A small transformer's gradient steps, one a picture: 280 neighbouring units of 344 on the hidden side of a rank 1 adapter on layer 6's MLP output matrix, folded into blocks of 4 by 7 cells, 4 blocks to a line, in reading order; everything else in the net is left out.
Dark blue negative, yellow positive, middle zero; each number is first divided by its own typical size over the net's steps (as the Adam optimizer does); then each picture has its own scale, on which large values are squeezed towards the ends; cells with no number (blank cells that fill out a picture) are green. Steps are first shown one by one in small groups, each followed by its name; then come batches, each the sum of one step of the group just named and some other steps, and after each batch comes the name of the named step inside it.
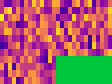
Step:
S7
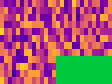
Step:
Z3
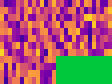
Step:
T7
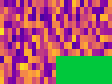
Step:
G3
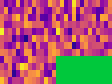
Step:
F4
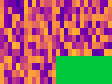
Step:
S7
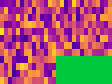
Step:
Z3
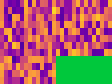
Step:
S7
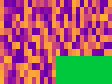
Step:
Z3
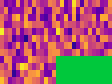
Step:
F4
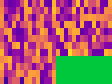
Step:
T7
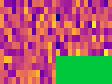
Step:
S7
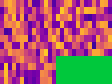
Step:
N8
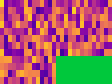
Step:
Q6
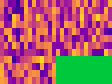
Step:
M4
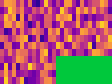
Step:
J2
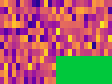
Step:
J2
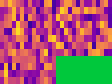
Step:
N8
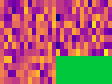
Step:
M4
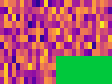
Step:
J2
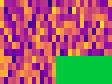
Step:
Q6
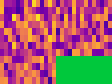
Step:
M4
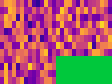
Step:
J2
